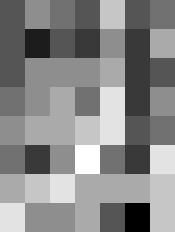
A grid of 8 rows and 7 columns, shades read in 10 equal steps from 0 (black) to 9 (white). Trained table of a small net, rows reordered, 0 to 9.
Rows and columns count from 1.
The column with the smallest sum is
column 6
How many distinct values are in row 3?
4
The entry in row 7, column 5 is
6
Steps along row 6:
down up up down down up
